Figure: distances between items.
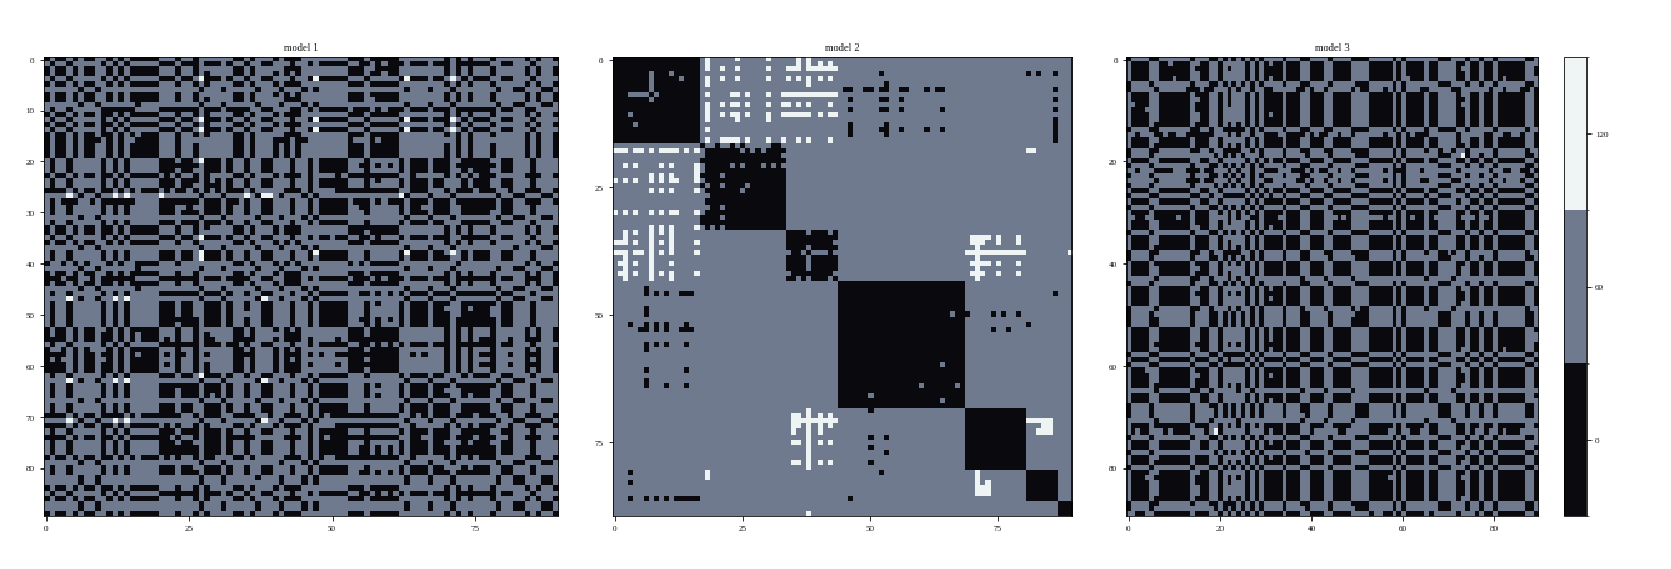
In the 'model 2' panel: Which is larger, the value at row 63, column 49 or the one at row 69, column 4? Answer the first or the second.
the second
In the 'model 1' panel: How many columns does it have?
90
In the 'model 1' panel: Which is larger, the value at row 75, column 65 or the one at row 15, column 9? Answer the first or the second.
the second
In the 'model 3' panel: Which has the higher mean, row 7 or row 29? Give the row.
29
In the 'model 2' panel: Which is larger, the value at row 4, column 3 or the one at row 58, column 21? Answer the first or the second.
the second
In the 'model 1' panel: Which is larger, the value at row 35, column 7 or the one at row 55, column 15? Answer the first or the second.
the first
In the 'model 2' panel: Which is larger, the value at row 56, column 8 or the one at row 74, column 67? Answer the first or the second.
the second
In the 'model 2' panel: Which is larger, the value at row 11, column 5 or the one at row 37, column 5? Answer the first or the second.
the second
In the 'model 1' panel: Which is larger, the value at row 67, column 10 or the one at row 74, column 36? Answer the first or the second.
the first
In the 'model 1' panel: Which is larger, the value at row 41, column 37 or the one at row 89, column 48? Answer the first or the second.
the second
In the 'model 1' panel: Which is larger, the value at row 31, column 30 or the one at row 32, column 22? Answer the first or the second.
the first
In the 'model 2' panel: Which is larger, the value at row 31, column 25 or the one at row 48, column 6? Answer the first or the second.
the second
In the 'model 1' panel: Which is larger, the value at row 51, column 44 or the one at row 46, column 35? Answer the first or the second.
the first
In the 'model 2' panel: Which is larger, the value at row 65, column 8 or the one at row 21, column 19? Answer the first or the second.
the first
